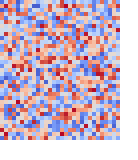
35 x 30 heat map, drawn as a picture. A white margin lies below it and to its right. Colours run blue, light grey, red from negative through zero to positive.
Average level on the scale: 50%. Odd rows or columns: none. Histogram: flat. Seam: none. Grain: fine. Stripes: none.
